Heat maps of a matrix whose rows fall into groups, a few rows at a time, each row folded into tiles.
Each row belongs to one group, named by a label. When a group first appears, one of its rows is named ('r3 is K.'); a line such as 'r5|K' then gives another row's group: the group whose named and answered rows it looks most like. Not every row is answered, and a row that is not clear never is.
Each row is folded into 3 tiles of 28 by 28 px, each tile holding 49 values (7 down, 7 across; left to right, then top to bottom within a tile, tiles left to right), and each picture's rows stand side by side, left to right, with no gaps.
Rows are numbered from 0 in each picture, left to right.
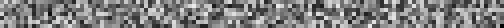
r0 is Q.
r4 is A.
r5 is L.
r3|A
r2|A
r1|L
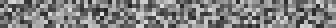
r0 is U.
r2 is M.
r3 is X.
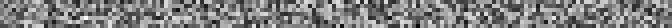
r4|Q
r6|L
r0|M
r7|X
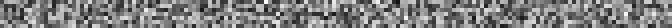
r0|U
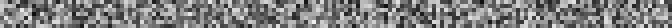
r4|A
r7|L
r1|Q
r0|Q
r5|U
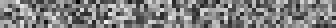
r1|M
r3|A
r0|X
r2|L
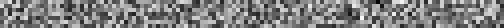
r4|X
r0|A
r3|M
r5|L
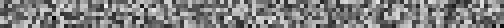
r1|L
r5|L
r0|M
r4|U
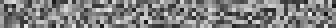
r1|Q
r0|U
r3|X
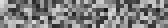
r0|Q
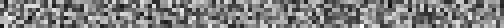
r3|X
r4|U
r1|Q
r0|A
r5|U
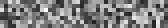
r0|U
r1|U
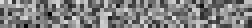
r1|L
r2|Q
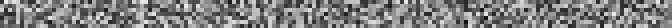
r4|U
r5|X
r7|X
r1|A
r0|U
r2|M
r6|X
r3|L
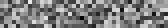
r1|M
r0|Q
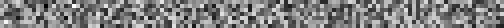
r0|X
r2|A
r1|A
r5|Q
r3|Q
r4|U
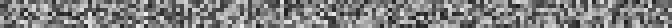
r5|M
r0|M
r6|L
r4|M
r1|A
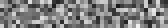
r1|L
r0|Q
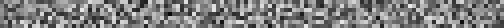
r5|Q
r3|A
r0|M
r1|U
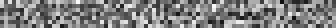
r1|U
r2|M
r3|X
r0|A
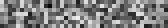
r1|A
